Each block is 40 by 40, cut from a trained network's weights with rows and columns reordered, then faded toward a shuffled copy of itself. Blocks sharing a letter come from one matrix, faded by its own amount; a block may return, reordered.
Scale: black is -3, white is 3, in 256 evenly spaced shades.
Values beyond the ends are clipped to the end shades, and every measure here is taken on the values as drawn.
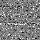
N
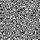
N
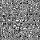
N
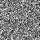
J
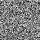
J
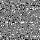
N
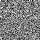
J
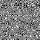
N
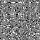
N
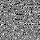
N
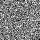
J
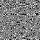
N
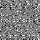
N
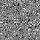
N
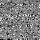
N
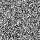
J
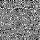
N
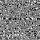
N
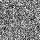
J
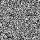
J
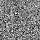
J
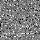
N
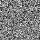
J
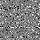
N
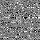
N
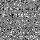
N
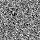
J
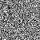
J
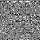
N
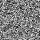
J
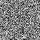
J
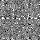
N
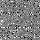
N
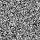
J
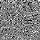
N
